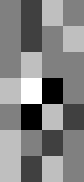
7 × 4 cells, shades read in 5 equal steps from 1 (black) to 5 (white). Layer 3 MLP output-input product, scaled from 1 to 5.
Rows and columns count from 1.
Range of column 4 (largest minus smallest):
2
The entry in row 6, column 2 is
3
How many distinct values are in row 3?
2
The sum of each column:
24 19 21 21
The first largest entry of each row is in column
3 4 2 2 3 1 1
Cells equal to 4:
8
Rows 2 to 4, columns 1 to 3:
3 2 3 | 3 4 3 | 4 5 1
